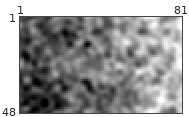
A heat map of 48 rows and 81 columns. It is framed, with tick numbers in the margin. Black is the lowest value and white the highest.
Slope: up to the right. Ninth with the lowest average: bottom left. Lone odd cells: none. Grain: blotchy.
